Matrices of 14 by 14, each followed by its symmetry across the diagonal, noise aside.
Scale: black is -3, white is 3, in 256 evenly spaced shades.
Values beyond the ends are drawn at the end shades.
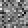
neither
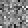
neither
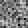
symmetric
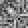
symmetric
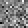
antisymmetric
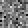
neither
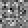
antisymmetric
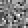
antisymmetric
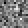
neither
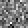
neither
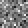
symmetric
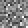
neither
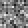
antisymmetric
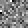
symmetric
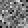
symmetric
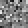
antisymmetric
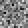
symmetric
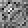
symmetric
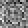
antisymmetric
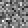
neither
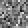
neither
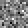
antisymmetric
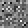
symmetric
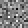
antisymmetric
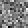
antisymmetric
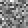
neither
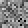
symmetric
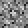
symmetric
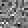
neither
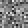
antisymmetric
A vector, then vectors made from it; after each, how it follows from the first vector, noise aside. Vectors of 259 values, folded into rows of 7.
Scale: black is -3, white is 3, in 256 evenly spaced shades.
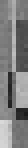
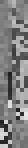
sign-scrambled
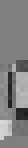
partly zeroed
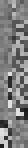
sign-scrambled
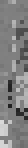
partly zeroed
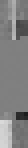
partly zeroed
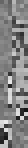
sign-scrambled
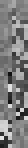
sign-scrambled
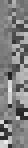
sign-scrambled
